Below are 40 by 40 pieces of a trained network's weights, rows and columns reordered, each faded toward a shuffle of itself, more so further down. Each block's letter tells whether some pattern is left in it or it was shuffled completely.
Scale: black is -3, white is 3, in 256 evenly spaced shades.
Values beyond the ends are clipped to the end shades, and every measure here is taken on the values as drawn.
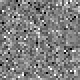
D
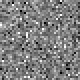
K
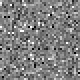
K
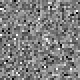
D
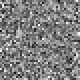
K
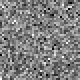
D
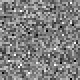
D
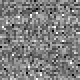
K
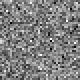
D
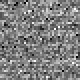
K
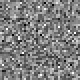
D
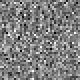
K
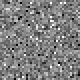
D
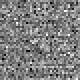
K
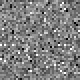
D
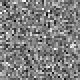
D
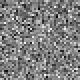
D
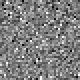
D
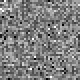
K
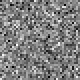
D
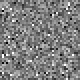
D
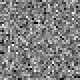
D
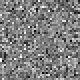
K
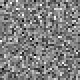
D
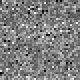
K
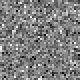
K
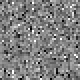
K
